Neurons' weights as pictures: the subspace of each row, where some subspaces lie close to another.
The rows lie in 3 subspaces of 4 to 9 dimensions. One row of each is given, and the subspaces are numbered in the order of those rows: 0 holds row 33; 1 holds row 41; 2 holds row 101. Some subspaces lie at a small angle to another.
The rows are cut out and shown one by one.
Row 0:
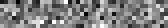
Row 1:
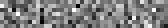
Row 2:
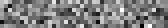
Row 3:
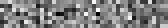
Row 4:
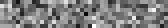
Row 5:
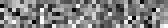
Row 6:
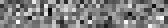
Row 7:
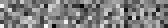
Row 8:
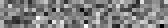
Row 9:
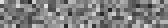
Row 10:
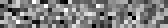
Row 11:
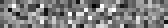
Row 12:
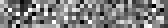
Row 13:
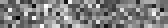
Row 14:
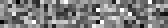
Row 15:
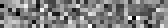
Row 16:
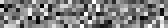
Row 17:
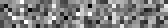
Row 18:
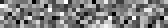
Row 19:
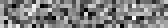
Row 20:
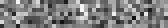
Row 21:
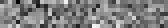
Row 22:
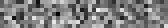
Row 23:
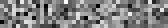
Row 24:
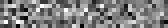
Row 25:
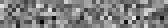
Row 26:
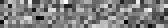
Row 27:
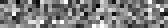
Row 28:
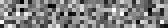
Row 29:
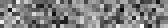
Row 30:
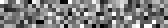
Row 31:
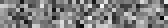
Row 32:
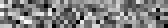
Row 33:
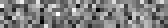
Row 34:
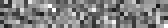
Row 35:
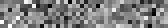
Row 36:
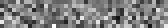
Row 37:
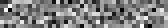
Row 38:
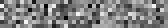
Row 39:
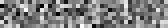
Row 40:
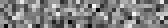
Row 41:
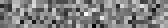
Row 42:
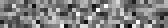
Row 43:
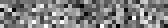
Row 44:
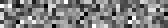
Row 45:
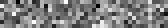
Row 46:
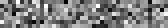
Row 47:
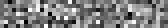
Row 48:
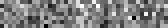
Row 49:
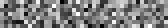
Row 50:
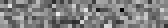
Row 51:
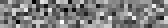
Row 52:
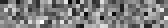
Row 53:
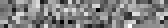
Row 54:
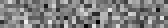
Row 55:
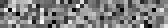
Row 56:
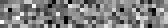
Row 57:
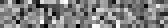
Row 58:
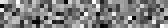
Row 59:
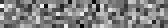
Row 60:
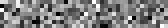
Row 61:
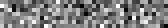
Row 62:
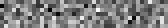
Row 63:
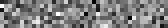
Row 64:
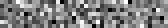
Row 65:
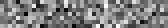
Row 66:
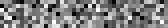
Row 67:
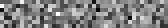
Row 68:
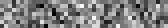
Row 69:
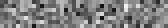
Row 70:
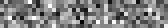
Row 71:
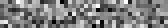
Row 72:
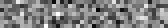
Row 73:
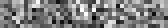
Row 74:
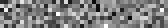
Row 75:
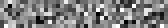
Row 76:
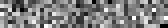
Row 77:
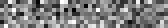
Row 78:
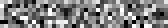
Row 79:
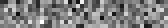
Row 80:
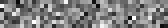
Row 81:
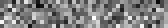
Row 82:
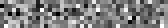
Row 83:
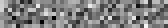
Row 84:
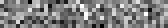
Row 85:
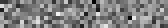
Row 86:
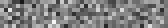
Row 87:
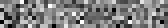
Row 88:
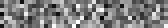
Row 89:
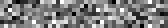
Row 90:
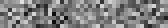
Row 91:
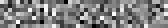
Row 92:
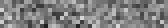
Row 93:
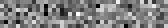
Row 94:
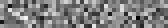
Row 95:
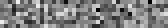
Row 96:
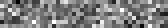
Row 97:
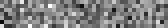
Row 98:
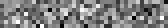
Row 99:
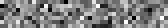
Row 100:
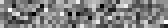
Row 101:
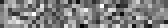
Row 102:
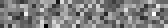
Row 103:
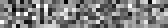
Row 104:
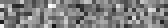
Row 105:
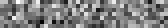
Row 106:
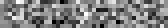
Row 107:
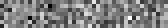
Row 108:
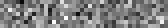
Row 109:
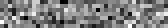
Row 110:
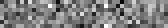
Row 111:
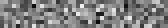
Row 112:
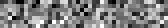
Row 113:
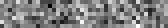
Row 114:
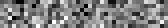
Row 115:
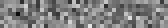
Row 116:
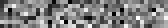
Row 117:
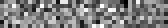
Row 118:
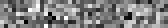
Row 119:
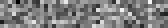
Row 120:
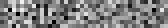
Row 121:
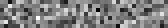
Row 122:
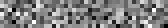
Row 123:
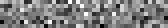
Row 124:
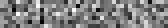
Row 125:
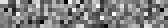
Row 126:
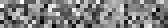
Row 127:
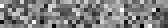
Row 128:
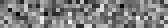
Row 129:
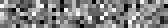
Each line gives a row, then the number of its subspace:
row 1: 0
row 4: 1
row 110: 1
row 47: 2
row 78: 2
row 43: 1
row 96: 0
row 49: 2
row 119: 0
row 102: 1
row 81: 1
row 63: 0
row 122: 1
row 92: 1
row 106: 1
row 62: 2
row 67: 0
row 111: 2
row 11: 2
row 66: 0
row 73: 1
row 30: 2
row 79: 0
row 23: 0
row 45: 0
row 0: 0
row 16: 2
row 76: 1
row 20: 1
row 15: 2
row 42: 2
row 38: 2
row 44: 1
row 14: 0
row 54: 2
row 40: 2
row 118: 2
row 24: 2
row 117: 2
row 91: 1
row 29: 1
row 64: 2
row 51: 2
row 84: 1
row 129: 2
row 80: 0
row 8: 2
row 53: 2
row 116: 1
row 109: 2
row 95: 0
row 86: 0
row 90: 1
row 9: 2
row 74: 0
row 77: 2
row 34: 1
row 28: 1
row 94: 2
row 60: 0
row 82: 2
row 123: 1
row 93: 2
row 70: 1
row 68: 1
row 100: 2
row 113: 1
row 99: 2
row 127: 0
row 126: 0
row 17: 2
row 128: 2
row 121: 2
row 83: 2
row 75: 2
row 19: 2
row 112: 0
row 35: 1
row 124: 0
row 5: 0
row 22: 1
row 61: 1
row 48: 1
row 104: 1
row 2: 0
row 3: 0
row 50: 1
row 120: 0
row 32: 1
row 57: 1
